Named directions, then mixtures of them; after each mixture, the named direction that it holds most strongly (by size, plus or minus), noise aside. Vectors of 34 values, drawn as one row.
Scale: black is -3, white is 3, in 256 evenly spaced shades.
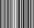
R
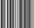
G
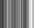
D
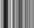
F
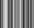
F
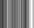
D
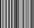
G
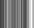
D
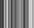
D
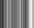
D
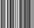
G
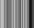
D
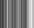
D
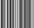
G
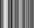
F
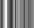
F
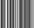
G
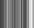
D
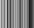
D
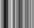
F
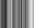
D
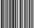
R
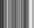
D
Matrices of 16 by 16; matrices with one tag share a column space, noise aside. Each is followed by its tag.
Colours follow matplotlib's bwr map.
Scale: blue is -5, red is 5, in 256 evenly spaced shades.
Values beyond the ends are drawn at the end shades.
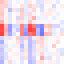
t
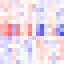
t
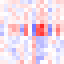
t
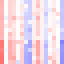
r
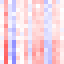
r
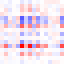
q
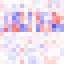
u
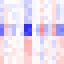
t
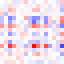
q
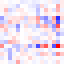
q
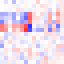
u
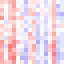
r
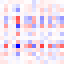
q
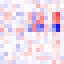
u
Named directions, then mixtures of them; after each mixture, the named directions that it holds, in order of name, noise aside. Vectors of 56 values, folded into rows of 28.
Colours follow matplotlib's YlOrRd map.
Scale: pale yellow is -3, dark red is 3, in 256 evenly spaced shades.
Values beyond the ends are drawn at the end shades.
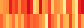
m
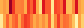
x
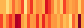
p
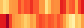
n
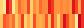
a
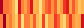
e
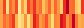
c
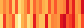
a, c, p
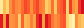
e, n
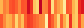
m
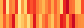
c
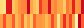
a, m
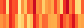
c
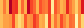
c, m, x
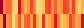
e
